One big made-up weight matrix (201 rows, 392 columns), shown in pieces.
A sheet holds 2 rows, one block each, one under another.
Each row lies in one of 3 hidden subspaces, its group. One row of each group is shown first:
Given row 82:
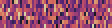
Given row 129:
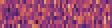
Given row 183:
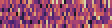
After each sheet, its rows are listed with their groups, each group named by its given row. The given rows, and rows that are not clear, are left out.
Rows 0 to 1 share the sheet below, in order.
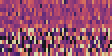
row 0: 183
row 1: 183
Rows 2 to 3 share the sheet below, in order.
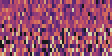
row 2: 129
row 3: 82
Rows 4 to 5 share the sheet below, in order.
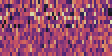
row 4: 82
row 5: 82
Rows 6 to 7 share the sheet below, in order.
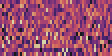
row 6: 82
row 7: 82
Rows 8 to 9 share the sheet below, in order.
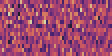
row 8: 183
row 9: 183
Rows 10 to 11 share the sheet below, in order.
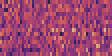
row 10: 82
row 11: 183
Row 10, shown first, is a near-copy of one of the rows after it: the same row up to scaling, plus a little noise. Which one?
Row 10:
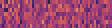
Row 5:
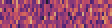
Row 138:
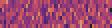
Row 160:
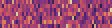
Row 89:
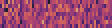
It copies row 89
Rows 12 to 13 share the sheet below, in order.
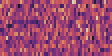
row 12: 183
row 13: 82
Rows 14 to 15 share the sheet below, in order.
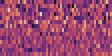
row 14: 129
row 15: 183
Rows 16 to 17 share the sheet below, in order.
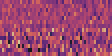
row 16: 183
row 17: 183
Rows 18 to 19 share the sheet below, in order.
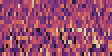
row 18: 183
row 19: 183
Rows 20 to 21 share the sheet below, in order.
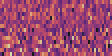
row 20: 129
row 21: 129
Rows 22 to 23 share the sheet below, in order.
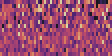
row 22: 129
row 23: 129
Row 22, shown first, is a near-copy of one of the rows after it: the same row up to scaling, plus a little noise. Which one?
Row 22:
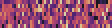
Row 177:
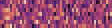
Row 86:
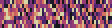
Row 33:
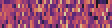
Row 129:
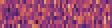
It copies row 33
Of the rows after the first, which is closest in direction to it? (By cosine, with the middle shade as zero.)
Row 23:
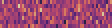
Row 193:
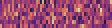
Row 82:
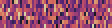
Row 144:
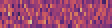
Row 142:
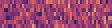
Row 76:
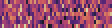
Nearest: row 193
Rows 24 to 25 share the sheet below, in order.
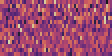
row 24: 129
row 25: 183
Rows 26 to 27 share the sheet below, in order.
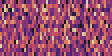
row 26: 82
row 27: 183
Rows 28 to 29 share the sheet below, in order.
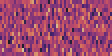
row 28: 183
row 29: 183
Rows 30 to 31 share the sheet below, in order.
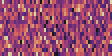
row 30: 129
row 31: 129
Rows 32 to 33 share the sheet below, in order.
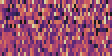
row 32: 129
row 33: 129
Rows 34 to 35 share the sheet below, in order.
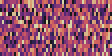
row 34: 183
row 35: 129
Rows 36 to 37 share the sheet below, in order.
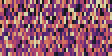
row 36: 129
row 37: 129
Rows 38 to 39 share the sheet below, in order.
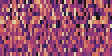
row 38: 183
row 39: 82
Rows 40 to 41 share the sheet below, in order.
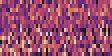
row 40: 82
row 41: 183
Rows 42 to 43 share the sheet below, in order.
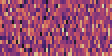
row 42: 82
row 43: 183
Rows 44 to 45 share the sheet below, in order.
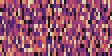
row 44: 183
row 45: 183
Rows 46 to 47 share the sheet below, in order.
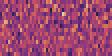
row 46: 82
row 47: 183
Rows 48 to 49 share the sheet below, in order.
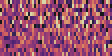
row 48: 82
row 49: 129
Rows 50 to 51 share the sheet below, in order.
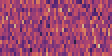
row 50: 183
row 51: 183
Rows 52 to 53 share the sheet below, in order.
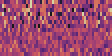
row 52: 82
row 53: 82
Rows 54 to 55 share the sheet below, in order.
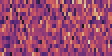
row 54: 183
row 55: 129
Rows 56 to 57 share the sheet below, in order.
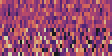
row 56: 129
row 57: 129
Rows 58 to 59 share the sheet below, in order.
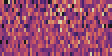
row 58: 82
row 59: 82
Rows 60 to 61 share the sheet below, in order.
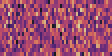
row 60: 183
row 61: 183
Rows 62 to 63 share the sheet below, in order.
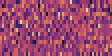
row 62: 82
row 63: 82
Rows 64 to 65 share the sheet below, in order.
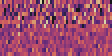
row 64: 129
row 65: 183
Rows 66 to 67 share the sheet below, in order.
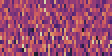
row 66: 129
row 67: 183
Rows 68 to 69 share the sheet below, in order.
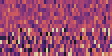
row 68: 129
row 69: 183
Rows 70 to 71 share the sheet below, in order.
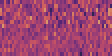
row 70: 82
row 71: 82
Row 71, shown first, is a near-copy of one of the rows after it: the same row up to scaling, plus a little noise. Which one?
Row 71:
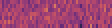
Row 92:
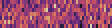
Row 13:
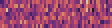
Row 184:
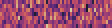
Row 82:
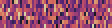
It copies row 92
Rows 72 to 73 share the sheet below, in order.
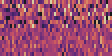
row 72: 129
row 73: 82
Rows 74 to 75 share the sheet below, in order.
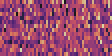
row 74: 183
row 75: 82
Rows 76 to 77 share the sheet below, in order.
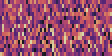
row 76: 82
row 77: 129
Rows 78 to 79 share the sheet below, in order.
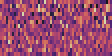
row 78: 129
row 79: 183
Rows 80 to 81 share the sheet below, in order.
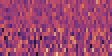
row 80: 129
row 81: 129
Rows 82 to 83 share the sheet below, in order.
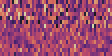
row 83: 82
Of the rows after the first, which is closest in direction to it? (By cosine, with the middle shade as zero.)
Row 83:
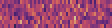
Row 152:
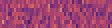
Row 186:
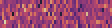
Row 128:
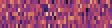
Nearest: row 152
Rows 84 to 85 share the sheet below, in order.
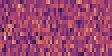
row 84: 183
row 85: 82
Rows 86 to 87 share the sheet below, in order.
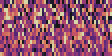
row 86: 129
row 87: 129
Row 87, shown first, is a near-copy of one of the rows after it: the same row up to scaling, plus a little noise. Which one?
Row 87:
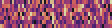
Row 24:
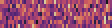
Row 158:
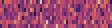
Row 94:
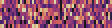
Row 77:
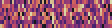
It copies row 77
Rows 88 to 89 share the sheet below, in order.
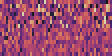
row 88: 129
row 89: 82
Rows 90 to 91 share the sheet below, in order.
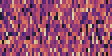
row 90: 82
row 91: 82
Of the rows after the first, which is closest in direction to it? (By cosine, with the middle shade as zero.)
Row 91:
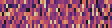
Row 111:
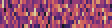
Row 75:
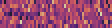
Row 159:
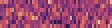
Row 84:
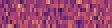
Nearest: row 111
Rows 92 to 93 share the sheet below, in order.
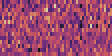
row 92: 82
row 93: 183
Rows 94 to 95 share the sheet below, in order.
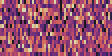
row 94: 129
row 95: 183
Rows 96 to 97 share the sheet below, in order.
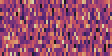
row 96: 183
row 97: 129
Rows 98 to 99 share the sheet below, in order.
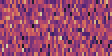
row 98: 129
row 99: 183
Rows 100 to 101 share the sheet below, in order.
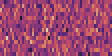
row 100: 82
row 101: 82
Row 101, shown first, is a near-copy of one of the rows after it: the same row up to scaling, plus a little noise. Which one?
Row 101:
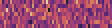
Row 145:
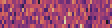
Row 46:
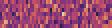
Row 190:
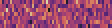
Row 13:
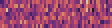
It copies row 190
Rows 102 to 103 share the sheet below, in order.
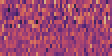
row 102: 129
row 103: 129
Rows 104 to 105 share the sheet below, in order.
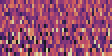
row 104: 82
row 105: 183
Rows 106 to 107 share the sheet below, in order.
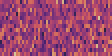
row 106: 183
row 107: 82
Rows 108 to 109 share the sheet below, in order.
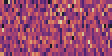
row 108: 82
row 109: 129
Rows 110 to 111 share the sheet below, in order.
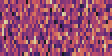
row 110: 82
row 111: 82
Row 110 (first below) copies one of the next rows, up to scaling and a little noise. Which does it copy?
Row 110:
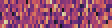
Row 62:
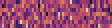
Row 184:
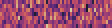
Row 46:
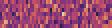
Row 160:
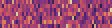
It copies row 46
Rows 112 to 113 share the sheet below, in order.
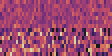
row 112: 82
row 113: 183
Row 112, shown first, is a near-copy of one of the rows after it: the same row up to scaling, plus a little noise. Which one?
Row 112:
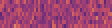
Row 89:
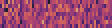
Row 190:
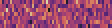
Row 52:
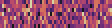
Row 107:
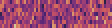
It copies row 107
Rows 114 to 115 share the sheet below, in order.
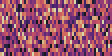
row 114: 183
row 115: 129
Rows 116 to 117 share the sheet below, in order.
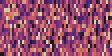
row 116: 129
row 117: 129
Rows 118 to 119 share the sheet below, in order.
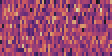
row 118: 129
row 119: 183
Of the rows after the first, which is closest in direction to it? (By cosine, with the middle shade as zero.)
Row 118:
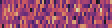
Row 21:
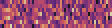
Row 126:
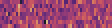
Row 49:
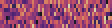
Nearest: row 21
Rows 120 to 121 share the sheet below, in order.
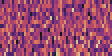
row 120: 129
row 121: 183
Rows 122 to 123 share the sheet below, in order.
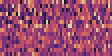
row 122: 183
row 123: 129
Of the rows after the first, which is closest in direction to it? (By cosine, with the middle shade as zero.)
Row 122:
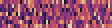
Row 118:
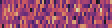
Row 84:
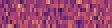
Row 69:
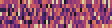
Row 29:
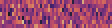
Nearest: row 69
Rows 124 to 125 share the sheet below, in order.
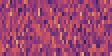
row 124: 82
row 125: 183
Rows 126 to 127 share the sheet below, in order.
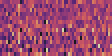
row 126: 183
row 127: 183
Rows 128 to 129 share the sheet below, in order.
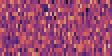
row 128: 82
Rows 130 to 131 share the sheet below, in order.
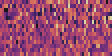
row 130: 129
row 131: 183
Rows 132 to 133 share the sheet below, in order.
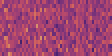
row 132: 129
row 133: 129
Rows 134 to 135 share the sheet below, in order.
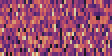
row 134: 183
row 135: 129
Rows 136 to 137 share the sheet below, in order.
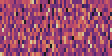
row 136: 183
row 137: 129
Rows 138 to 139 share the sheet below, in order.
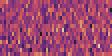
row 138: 82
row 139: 183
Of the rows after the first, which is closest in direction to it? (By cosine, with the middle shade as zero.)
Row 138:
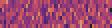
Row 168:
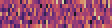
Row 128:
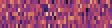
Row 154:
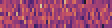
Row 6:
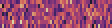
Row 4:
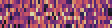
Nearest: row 4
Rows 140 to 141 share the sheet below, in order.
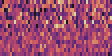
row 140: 129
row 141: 82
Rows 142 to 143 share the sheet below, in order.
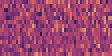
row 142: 129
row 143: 183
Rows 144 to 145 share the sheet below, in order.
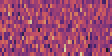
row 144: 183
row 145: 82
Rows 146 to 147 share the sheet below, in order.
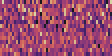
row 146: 129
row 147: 183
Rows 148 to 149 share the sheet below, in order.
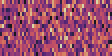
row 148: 129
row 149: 129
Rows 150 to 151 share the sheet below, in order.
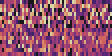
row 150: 183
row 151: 183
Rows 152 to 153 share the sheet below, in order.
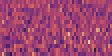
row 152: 183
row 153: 129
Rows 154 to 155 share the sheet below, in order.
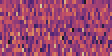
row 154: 183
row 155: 183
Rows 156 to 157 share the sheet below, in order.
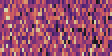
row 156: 129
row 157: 183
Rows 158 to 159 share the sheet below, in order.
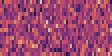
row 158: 129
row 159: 82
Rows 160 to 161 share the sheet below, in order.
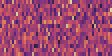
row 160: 82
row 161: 82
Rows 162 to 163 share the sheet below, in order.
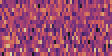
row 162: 82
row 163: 129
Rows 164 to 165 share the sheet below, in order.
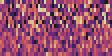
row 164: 129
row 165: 82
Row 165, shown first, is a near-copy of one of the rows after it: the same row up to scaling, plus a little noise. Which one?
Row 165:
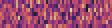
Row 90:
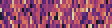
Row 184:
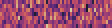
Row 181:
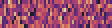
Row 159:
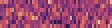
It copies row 184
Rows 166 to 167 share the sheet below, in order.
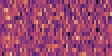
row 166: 129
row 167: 129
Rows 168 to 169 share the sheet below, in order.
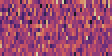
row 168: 183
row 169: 82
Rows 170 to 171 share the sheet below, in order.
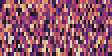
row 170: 82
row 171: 183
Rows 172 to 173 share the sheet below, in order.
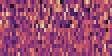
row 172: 82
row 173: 129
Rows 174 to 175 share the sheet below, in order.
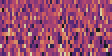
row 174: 82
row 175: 82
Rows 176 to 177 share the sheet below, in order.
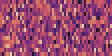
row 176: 183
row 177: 129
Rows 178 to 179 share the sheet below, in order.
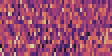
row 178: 183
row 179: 82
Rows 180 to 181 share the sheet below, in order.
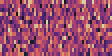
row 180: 183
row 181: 82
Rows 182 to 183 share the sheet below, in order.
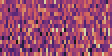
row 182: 129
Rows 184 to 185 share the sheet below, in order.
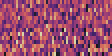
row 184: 82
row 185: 183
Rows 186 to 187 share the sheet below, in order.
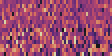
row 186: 82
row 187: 183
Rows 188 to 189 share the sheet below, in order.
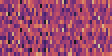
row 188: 183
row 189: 183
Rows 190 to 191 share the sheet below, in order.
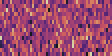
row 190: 82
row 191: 82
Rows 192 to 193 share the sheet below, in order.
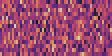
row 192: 183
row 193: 129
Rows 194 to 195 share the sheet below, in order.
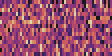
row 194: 183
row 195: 82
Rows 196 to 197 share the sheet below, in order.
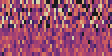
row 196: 183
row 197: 129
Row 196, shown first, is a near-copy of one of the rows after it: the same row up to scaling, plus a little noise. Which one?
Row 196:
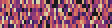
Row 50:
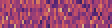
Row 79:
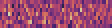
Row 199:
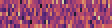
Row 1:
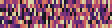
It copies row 50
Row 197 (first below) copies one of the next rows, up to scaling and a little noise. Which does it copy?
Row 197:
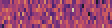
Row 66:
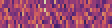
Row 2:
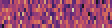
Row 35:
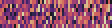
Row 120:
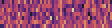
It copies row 2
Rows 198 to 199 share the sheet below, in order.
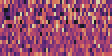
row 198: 129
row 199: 183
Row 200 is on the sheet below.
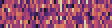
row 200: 129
